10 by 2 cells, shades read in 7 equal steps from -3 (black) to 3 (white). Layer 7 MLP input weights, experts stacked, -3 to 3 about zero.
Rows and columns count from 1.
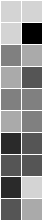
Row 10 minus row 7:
1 2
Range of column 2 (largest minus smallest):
5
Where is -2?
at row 7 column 1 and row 9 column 1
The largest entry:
2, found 4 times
